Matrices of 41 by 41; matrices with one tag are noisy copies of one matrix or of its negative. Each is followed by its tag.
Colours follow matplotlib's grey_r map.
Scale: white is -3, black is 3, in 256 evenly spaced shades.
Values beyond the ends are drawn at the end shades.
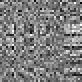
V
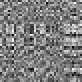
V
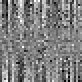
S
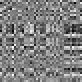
V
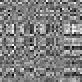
V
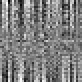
S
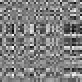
V
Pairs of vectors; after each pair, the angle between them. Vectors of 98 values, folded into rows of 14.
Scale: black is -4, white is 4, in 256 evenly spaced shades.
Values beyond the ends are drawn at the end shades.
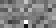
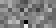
nearly opposite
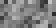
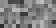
orthogonal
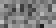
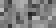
orthogonal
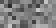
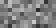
nearly opposite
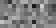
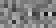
orthogonal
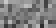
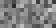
orthogonal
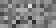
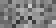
nearly parallel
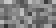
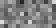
partly aligned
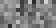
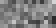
orthogonal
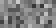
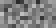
partly opposed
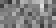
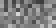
partly opposed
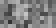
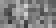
nearly parallel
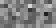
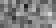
orthogonal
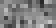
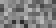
partly aligned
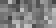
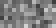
partly aligned
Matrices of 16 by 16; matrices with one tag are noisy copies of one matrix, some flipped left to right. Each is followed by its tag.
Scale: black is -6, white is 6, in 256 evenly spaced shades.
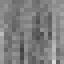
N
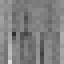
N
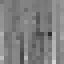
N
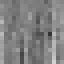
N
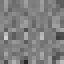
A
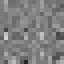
A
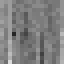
N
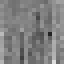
N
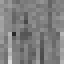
N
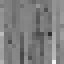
N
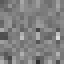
A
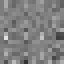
A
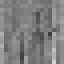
N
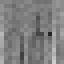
N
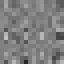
A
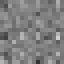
A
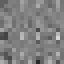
A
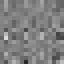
A
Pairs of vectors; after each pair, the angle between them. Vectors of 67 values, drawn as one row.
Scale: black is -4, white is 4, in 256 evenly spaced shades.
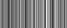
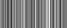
partly aligned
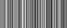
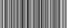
partly opposed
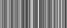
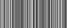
partly aligned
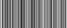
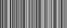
partly aligned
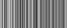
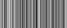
nearly parallel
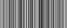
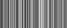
nearly opposite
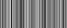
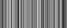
partly aligned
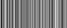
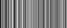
partly opposed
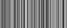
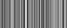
nearly parallel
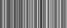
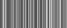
nearly parallel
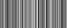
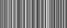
partly opposed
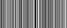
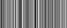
nearly parallel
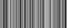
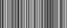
partly opposed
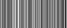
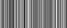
orthogonal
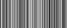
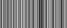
partly opposed
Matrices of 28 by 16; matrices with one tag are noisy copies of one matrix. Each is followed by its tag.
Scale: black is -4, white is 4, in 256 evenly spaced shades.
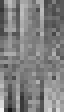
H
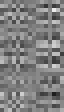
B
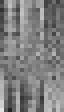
H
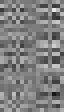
B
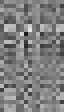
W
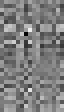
W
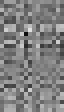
W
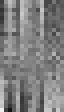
H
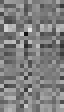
W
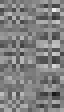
B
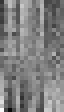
H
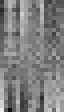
H
